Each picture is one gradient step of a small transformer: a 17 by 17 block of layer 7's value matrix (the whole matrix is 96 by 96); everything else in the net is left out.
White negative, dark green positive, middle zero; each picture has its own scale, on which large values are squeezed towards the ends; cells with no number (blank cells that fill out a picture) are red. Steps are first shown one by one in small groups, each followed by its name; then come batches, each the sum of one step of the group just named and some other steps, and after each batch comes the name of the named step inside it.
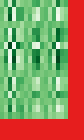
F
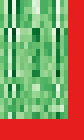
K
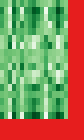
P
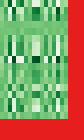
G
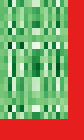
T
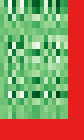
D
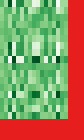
G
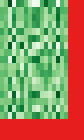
T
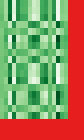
K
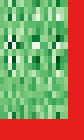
F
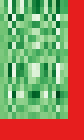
D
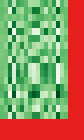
T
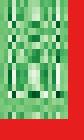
D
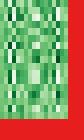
F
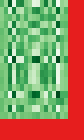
G
